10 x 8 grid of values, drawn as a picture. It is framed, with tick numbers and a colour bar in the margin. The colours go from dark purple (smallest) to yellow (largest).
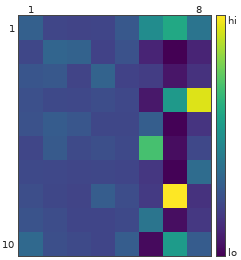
Roughest part: bottom right. Mirror symmetry: none. Seam: vertical, 60% of the way across, the left part calmer. Calmest part: centre.
